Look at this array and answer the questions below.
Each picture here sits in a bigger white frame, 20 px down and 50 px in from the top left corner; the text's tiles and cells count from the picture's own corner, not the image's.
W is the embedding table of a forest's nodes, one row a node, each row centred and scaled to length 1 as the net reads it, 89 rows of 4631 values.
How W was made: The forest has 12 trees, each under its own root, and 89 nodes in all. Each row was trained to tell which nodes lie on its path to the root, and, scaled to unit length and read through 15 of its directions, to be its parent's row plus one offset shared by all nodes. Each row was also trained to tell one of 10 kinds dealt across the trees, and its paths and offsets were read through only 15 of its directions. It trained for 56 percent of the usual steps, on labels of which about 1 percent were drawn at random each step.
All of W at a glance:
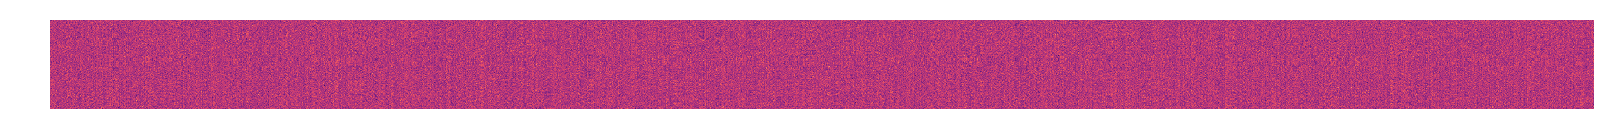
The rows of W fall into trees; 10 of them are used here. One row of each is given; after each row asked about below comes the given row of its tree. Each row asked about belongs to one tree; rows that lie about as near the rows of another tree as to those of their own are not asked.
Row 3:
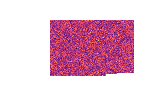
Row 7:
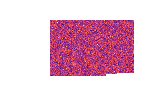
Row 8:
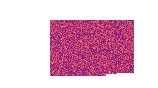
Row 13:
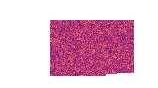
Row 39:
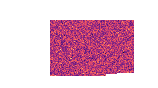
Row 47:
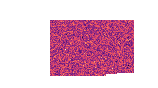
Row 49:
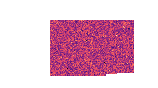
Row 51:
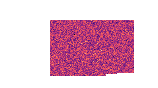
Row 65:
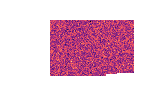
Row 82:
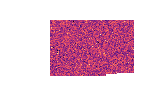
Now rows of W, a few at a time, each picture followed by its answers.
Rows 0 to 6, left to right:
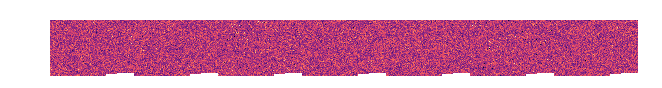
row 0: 49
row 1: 51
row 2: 82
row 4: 13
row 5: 7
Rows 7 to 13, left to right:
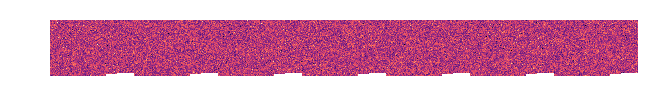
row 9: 82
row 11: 39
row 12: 49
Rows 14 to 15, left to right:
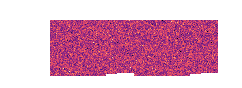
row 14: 82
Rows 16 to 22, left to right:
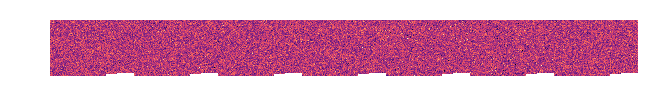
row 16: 13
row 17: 13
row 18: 8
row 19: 8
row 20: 51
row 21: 65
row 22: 47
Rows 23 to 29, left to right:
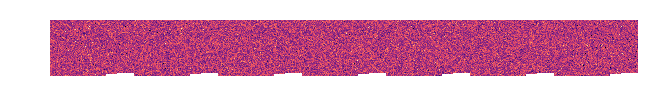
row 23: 13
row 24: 65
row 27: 65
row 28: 8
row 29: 13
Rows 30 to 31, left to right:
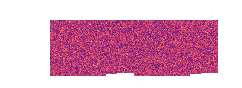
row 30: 51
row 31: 82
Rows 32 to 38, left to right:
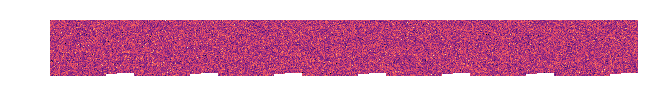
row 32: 65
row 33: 65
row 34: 51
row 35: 49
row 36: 3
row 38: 7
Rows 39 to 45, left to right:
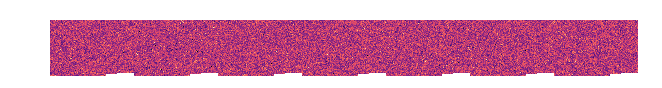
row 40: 7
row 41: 49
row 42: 82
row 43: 82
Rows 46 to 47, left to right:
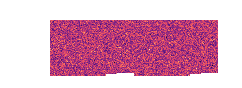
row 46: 3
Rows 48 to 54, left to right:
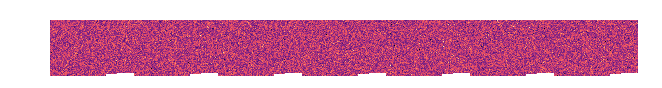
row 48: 8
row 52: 82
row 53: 3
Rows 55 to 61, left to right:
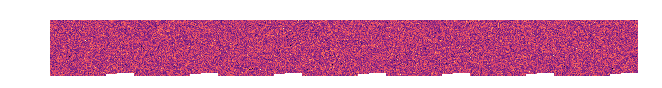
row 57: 49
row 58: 13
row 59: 51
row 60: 8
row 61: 65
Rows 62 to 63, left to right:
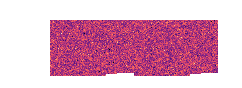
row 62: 13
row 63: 65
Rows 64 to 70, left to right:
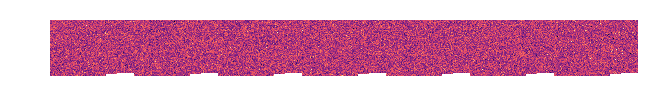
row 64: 7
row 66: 13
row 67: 8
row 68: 49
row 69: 65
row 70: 13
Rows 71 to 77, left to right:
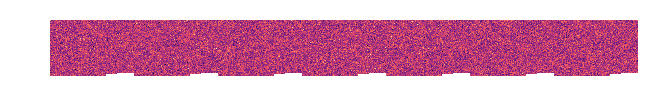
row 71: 49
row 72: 7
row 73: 65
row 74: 82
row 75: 49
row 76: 49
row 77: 47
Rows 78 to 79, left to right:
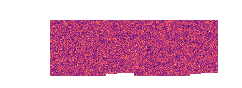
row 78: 13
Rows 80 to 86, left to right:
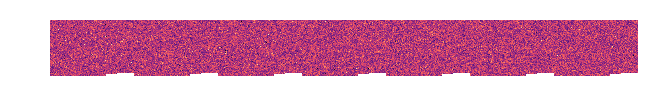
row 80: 7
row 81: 49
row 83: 65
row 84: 82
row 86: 47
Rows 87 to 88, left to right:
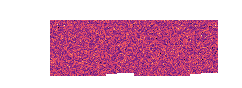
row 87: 8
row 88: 7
